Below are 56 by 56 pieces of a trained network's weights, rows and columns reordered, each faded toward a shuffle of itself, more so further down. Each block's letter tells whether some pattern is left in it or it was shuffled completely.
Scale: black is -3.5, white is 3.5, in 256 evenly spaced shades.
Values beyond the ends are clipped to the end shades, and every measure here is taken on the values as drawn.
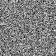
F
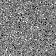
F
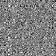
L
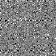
L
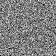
F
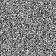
L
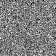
F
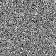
F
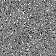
F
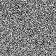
F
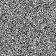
F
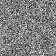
F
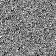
F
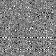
L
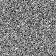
F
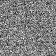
F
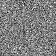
F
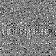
L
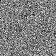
F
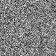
F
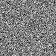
F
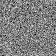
F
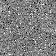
F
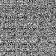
L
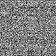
L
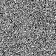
F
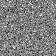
F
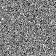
F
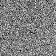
F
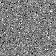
F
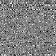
L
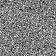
F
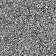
F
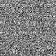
L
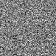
L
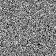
F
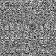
L
